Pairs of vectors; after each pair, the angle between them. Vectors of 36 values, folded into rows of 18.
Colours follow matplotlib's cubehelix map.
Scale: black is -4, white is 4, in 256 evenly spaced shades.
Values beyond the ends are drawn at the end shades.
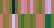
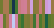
nearly parallel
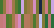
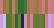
orthogonal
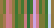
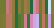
nearly parallel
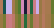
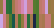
partly opposed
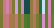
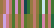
nearly parallel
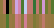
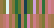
nearly opposite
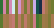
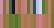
nearly opposite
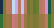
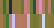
orthogonal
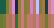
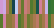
nearly opposite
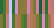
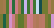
partly aligned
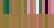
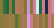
nearly parallel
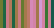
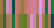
nearly parallel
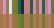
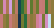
partly aligned
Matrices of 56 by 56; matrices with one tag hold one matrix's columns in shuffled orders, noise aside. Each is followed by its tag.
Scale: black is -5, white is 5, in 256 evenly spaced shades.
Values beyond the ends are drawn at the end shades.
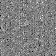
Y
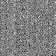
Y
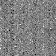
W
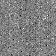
Y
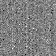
W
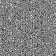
Y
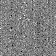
Y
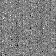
Y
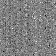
Y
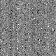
W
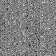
Y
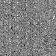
Y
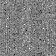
W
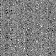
W
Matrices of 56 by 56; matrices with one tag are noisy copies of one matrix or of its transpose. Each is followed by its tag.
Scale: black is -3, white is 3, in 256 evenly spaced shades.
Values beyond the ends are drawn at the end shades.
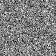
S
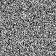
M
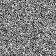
S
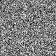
M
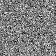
S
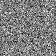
S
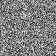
M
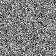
S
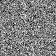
M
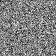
M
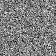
S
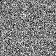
M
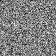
M
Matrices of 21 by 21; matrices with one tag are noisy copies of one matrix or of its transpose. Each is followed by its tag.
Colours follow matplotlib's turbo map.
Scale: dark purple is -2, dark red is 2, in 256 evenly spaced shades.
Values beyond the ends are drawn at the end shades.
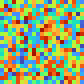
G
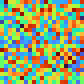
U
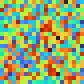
G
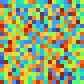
U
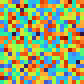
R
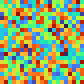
R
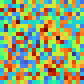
G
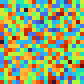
U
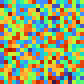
U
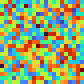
G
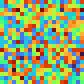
U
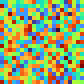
U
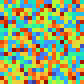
R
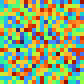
U
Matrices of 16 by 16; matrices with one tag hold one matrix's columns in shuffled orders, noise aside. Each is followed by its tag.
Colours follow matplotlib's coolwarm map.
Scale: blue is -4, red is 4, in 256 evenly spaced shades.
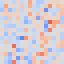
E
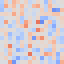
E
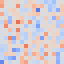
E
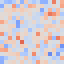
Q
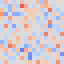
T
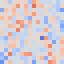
E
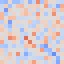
Q
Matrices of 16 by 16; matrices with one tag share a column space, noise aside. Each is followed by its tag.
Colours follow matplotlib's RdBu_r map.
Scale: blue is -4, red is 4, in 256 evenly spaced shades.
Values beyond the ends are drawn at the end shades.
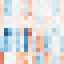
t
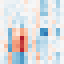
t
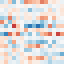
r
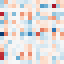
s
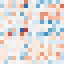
s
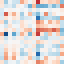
s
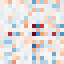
r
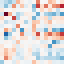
s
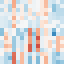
t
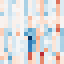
t
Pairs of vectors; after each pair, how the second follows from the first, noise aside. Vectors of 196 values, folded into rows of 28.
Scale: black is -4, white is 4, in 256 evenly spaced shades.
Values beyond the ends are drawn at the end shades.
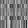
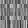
negated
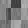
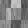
negated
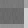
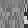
sign-scrambled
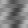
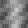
negated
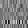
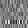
negated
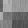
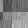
negated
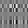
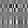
negated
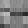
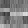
negated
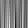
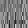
sign-scrambled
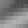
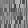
sign-scrambled
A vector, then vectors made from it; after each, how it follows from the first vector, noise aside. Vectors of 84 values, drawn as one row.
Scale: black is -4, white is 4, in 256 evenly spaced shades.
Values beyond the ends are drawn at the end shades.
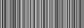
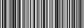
scaled up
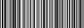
scaled up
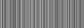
shrunk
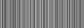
shrunk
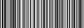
scaled up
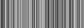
sign-scrambled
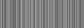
shrunk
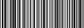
scaled up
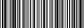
scaled up
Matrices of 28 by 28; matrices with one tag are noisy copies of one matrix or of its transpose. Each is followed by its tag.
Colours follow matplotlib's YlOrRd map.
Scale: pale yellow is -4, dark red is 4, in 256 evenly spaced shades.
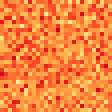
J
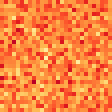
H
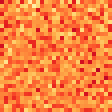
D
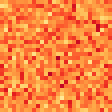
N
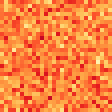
N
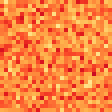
H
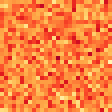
N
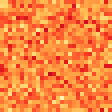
N
